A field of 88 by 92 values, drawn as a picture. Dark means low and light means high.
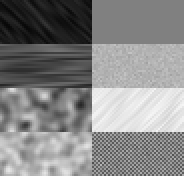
It is made of 4 by 2 panels. Panel 1,1: very low, slanting down to the right, faint in contrast. Panel 1,2: middling, flat. Panel 2,1: low, streaked across. Panel 2,2: high, fine-grained, faint in contrast. Panel 3,1: middling, blotchy, strong in contrast. Panel 3,2: very high, slanting up to the right, faint in contrast. Panel 4,1: high, blotchy. Panel 4,2: middling, checkered, strong in contrast.
